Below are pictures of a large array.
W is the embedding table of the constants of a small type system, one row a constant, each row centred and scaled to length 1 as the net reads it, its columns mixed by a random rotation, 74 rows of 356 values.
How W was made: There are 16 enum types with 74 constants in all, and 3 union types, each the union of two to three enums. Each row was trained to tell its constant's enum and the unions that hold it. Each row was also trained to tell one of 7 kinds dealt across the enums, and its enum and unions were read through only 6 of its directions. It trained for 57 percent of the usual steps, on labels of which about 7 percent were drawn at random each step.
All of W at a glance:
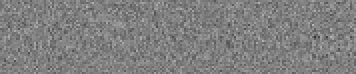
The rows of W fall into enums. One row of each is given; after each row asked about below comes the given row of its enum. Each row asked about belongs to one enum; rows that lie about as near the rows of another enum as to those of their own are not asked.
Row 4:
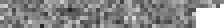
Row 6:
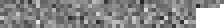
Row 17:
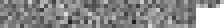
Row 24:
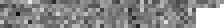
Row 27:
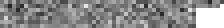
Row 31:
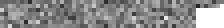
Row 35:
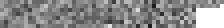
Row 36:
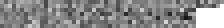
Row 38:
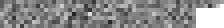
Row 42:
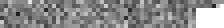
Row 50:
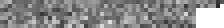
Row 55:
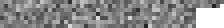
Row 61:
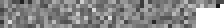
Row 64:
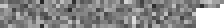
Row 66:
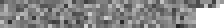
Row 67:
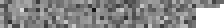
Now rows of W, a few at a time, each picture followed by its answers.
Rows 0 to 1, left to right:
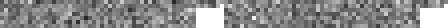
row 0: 24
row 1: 36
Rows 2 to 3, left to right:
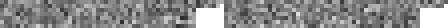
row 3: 61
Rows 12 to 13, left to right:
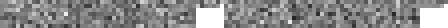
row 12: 17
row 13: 36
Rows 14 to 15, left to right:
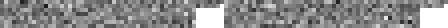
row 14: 50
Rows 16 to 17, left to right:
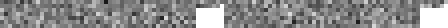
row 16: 6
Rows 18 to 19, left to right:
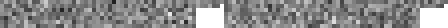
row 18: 42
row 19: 61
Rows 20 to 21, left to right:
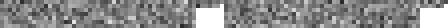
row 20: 50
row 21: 61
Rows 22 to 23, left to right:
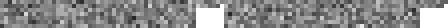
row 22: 24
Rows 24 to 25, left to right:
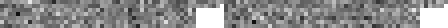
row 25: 24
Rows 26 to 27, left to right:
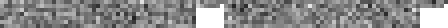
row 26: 17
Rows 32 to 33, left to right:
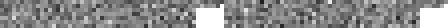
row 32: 50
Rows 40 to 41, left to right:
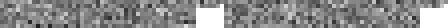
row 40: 17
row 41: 24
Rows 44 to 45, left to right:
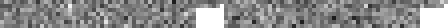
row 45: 35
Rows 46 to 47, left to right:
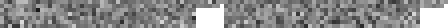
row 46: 67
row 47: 35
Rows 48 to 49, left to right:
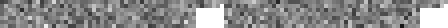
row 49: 35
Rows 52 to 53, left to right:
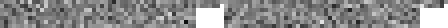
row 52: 42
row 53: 17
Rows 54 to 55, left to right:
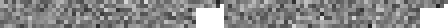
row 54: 36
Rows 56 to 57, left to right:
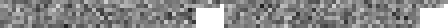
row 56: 36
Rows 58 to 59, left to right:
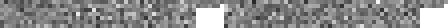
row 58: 64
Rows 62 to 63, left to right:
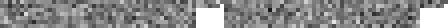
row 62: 24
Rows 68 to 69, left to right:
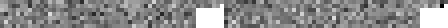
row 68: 36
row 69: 61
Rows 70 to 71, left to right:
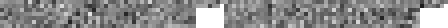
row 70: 17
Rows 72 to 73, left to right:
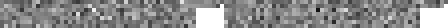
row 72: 64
